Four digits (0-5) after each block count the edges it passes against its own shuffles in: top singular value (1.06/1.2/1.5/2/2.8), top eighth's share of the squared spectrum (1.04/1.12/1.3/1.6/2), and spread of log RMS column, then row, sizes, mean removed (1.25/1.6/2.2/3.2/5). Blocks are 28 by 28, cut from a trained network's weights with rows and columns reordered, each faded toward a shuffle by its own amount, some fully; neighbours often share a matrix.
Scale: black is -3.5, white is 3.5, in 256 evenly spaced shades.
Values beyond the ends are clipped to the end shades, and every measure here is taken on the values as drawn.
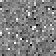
0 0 0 0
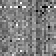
2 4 0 1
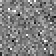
0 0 1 0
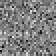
1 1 0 0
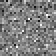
0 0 0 0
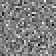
1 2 0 0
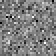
0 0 0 0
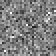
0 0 0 0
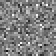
2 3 1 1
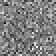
2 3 1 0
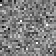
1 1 0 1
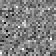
1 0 0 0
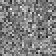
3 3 1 0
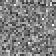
1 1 0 0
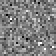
1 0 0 0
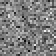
1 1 0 0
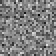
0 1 0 0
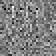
3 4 2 0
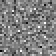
0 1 0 0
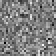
2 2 0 0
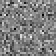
2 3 1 1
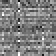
3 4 2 1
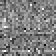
2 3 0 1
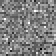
1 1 0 0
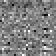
2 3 1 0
